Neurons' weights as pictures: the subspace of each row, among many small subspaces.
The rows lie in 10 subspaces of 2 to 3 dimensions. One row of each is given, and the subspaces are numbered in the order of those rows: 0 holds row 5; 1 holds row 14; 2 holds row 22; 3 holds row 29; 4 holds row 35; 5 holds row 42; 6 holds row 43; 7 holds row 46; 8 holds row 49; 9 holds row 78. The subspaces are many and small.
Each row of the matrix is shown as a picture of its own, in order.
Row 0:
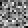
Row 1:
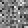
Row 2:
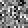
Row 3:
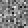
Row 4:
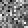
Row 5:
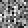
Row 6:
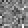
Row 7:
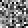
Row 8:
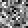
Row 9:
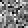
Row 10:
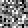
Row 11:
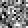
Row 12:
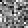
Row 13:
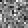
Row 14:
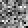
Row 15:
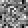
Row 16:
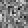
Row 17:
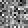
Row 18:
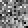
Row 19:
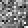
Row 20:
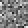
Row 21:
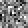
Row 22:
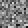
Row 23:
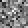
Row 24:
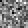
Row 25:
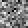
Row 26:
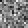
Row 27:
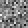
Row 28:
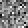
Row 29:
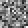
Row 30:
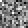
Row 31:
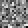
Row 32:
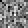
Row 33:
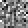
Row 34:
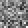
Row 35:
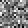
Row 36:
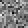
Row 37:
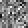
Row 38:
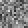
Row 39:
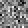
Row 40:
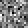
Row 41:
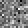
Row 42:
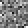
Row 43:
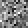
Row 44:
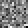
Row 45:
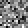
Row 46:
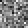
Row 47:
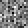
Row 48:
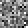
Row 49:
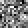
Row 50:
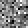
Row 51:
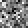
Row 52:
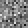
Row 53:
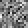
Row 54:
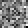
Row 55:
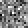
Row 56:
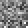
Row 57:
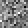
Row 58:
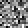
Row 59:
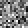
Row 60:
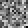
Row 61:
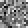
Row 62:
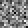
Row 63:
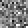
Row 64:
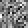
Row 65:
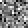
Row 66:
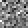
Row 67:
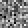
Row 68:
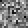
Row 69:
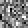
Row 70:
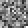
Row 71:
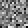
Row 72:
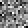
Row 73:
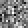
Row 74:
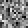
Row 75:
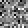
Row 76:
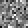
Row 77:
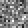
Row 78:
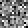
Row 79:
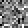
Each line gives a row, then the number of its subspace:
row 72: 5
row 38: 1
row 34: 1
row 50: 4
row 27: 6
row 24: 2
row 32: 0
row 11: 0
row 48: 9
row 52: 6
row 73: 0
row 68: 5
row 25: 6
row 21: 3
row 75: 4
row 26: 7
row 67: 6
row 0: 5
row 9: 5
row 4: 1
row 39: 8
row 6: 4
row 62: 9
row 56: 1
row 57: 6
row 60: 3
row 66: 6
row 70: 3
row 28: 9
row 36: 5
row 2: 8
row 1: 8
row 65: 7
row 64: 9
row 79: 4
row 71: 2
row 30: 2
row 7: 2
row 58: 8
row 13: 7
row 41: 4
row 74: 1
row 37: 9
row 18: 1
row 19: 1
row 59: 8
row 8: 0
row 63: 2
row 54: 8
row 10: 4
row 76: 2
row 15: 8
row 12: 7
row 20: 5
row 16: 3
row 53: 9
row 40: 3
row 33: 6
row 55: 3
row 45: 8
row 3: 0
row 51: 0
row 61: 6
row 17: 4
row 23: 0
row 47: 0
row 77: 4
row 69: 1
